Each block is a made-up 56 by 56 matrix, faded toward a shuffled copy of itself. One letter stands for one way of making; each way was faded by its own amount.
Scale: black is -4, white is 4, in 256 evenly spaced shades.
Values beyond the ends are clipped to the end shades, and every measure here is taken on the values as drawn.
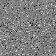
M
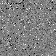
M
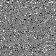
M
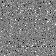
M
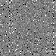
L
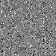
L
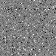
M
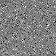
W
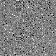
L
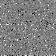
M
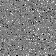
M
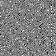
L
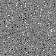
W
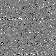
M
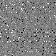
M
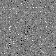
W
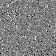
W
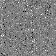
W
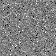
W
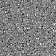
L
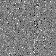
W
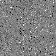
W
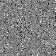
W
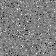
M
